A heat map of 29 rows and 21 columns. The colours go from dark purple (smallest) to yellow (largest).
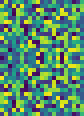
The top and bottom halves mirror each other. The ninth with the lowest average is the middle left. No overall slope runs across the table. Fine speckle covers the field.
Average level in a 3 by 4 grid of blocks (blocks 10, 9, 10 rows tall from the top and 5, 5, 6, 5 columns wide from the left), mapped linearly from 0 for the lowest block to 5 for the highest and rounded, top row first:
4 2 3 3
0 3 3 5
4 2 3 3
